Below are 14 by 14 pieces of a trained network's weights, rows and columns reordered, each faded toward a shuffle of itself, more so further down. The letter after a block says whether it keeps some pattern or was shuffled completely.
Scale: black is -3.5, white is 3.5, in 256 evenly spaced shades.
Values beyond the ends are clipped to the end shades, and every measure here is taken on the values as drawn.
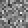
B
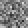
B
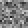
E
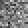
B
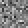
B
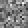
B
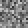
B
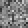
B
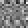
E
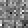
E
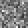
B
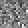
B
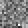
B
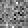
B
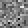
B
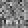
E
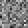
B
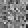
E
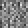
E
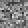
B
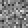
B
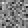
B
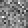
B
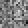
E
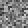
B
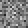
B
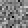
B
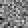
B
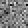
B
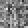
E
